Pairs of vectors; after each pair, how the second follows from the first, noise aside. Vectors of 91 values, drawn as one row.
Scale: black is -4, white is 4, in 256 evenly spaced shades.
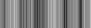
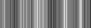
negated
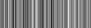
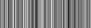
negated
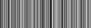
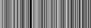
wrapped around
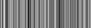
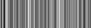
negated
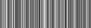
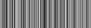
negated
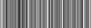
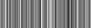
wrapped around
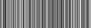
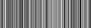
negated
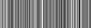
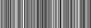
wrapped around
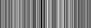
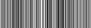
negated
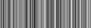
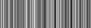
negated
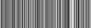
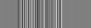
partly zeroed
